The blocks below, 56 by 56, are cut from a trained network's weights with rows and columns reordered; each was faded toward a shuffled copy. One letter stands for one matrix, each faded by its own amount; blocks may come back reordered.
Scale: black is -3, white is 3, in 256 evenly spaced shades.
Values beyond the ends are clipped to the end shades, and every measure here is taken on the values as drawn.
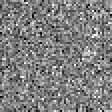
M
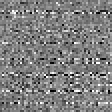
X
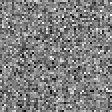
M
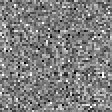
M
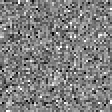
M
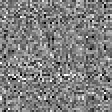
X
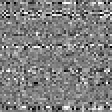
X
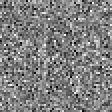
M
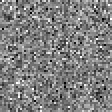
M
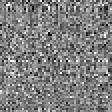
X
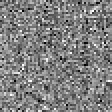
M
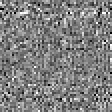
X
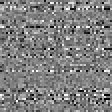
X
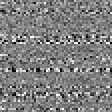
X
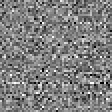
X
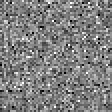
M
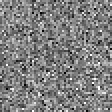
M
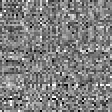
X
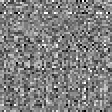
X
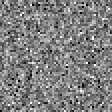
M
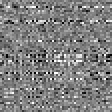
X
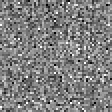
M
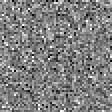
M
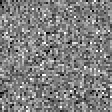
M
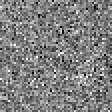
M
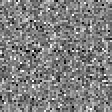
M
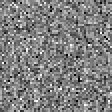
M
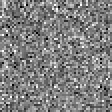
M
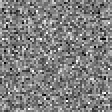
M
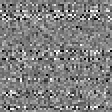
X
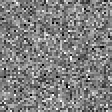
M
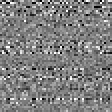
X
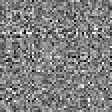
X
